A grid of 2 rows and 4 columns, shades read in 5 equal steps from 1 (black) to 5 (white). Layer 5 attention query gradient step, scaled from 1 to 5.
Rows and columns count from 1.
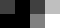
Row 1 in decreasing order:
4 2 2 1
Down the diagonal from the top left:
2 1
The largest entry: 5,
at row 2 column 4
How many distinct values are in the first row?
3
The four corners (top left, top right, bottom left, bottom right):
2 4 1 5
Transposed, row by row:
2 1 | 1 1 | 2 3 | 4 5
